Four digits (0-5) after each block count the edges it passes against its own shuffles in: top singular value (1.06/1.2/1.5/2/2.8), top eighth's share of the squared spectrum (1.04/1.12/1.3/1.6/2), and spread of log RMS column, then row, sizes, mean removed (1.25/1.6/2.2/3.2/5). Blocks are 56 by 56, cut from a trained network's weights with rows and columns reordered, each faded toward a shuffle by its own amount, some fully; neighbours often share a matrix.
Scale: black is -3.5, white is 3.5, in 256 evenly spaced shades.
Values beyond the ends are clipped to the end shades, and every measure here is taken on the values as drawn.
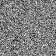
0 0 0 0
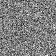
1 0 0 0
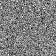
0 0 0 0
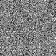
3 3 1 1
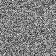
0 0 0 0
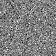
0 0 0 0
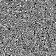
0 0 0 0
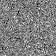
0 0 0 0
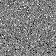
0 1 0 0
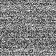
3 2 0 0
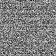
2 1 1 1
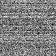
3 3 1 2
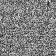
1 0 0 0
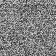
1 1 0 0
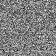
1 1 0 0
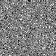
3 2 0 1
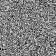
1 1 0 0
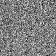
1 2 0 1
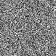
1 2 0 0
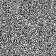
2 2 0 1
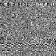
4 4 0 3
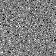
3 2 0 1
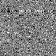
3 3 0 2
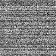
4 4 1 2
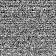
3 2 0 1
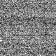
2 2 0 0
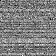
4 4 0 1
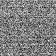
2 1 0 0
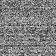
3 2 0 0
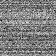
4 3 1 1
